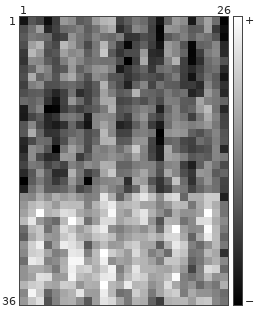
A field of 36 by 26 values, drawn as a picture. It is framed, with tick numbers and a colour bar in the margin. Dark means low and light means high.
Grain: streaks running down. Seam: horizontal, 60% of the way down, the bottom part higher. Stripes: upright, repeating 6 times. Ninth with the lowest average: top right.
